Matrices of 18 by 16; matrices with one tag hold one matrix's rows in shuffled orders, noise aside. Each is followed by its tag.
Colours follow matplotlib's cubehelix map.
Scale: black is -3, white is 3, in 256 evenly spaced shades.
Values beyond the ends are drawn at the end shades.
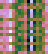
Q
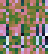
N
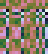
N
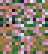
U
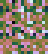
U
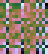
N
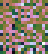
U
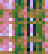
Q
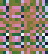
N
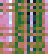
Q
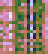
Q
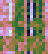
Q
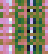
Q
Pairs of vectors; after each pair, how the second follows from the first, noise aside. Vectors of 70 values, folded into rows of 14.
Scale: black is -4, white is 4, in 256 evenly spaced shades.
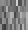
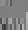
partly zeroed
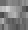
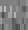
partly zeroed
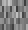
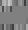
partly zeroed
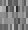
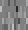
partly zeroed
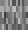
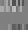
partly zeroed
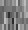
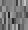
sign-scrambled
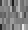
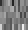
sign-scrambled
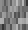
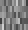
sign-scrambled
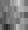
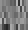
sign-scrambled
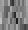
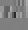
partly zeroed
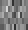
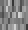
sign-scrambled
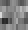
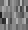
sign-scrambled
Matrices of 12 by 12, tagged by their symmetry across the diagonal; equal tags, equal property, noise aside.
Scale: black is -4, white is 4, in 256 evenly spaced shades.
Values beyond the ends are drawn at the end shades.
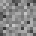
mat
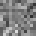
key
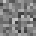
key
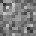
mat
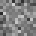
mat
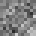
mat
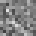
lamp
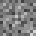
mat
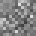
mat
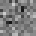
mat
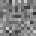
lamp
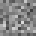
lamp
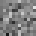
key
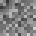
mat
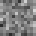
key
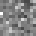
lamp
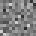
key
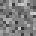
lamp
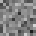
mat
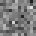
lamp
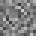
key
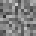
key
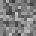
lamp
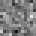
key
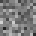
lamp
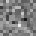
key
